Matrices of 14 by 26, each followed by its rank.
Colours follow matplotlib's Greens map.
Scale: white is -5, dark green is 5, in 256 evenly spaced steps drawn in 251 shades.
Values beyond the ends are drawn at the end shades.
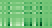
one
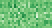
three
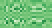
two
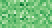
three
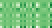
one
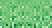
three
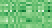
two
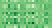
two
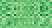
three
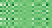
one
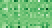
three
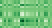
one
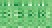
two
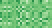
two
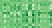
two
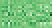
three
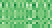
two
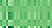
one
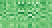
three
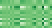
one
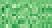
three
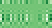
one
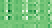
two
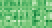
three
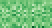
three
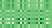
one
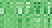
two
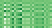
one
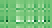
one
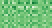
two
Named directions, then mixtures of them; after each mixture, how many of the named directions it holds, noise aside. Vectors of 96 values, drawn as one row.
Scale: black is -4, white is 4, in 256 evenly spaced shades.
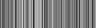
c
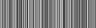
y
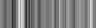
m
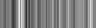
one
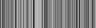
one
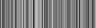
one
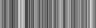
two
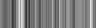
one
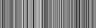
two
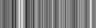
two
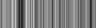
two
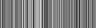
two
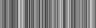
two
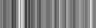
one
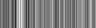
three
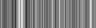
two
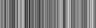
three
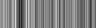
three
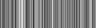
two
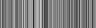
two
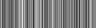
three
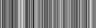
three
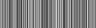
one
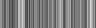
two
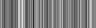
three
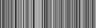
one
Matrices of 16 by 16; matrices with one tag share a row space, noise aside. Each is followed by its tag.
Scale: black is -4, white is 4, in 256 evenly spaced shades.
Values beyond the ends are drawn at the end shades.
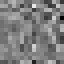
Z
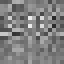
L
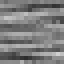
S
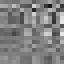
Z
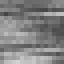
S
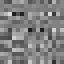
L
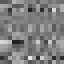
L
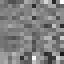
Z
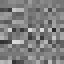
L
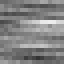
S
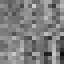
Z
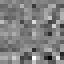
Z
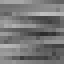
S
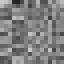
L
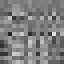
L
